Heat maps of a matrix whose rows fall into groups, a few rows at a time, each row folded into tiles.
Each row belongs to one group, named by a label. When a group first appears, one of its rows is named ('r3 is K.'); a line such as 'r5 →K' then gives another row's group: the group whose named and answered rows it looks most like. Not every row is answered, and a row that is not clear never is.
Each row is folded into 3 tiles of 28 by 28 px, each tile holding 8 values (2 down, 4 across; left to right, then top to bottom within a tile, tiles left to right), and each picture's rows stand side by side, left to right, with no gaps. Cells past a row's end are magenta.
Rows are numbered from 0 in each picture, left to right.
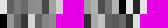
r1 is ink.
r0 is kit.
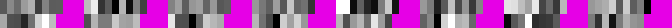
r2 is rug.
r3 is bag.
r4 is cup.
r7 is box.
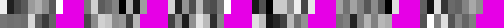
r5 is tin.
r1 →ink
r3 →rug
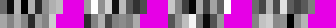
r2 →ink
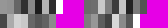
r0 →ink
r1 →bag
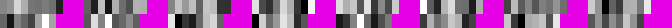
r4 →ink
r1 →tin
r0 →box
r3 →kit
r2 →box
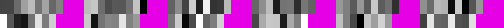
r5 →bag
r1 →cup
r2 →bag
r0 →rug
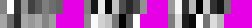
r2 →bag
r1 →tin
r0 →cup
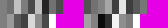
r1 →bag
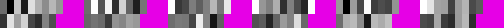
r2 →kit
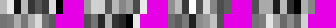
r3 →tin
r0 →cup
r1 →ink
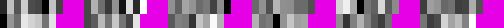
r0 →cup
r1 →ink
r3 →rug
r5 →cup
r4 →ink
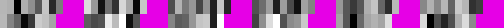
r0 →rug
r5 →box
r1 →kit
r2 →cup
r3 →tin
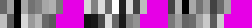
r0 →cup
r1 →ink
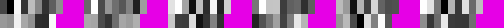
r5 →ink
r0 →tin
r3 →box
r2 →ink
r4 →bag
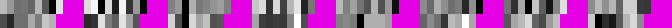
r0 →kit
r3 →box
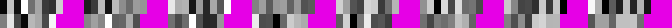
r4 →kit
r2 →ink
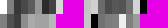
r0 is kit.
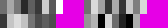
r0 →ink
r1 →ink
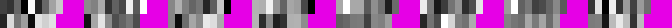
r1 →ink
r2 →cup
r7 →cup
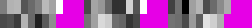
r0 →ink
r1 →ink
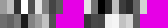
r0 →box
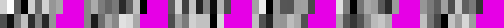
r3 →cup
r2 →cup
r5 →bag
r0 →ink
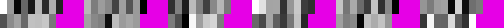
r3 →box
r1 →bag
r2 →cup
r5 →bag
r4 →bag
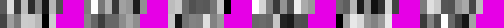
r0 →cup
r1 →box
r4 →tin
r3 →ink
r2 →cup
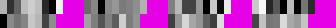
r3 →bag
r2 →ink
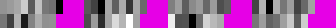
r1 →bag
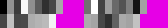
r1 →rug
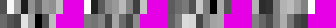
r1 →kit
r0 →ink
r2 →tin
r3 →kit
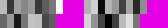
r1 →rug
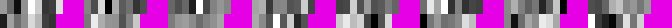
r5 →box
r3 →cup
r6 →cup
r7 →rug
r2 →tin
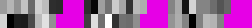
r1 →tin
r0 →box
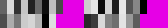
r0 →cup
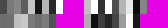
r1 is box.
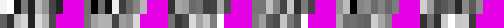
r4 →rug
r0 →box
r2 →cup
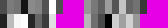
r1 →bag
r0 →tin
